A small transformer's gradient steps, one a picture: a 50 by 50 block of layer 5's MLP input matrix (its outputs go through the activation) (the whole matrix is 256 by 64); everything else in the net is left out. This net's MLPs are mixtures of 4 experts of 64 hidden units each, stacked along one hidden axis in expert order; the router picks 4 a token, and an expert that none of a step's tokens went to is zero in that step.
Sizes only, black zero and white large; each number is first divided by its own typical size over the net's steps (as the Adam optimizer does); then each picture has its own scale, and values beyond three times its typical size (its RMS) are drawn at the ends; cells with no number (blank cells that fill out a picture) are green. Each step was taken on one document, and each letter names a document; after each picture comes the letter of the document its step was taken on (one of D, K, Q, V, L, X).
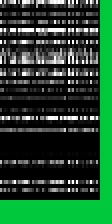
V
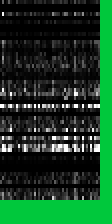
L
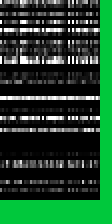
V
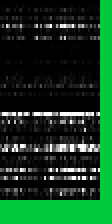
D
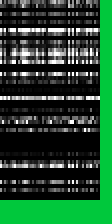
V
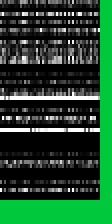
V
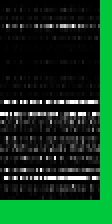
D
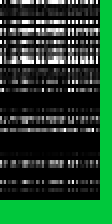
V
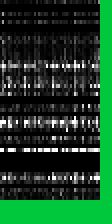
L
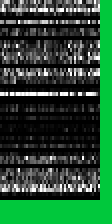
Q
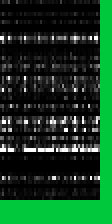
L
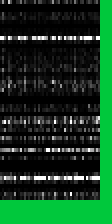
L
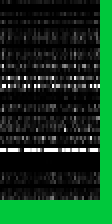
L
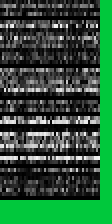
Q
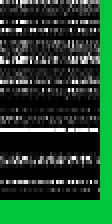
V
